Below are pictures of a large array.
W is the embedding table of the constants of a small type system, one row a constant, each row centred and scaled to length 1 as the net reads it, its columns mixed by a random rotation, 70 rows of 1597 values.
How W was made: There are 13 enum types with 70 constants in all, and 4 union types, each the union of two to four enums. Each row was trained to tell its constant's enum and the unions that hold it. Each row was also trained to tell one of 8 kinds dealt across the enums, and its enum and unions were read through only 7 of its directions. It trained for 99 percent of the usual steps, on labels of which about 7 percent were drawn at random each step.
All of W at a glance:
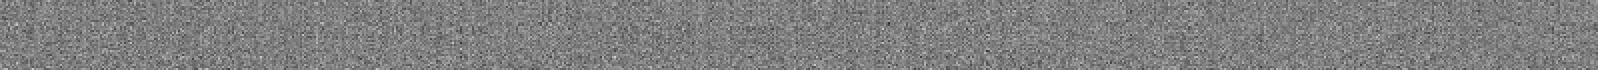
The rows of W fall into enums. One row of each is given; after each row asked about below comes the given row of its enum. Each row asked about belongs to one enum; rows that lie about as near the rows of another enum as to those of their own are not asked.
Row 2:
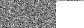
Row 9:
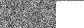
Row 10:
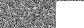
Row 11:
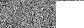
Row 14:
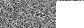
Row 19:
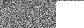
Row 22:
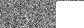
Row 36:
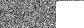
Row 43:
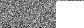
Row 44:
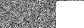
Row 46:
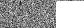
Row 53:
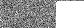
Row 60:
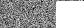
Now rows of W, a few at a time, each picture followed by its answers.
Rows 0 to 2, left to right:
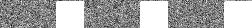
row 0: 44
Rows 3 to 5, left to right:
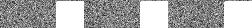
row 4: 46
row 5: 10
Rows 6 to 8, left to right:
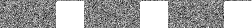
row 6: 36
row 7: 11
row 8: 36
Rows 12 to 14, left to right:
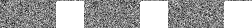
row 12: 44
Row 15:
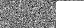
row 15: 19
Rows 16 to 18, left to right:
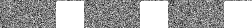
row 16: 2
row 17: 44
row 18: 44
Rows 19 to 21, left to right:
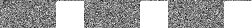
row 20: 2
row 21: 10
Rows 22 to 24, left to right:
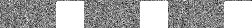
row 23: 11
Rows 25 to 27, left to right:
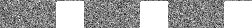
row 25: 22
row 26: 43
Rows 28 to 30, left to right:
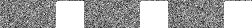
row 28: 43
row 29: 43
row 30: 46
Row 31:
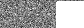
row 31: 10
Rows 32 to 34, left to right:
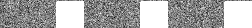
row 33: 46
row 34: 19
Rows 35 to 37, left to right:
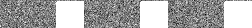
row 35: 53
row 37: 22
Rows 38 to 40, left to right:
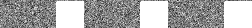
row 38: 19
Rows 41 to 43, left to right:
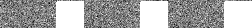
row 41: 53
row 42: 43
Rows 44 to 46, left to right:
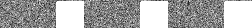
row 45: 2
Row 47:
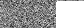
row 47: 19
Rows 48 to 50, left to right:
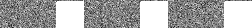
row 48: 53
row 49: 36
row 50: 43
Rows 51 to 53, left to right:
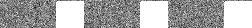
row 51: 22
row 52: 46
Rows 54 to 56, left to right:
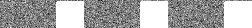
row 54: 36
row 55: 2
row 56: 10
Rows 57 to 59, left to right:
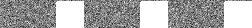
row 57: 10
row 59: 19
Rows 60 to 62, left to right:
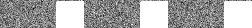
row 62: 46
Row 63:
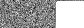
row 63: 22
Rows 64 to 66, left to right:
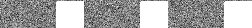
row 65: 60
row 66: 53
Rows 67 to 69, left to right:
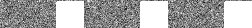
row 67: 53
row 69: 9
